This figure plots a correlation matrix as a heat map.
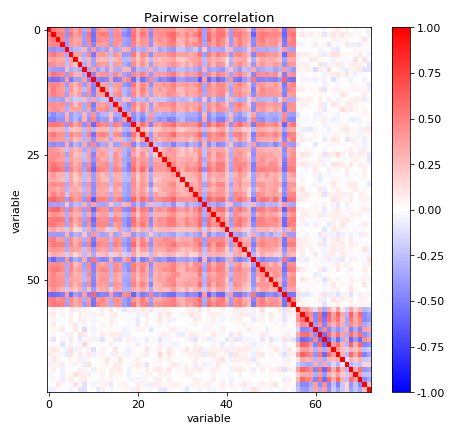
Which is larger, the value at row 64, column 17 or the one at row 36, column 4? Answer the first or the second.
the first
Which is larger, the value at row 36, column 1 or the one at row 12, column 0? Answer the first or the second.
the first
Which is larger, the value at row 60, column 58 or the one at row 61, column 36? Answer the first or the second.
the second
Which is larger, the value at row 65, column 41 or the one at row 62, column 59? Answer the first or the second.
the first
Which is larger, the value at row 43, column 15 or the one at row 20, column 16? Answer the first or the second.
the first
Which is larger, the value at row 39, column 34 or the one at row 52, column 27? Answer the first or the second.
the first
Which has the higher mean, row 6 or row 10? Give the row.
6
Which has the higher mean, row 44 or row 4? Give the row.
44
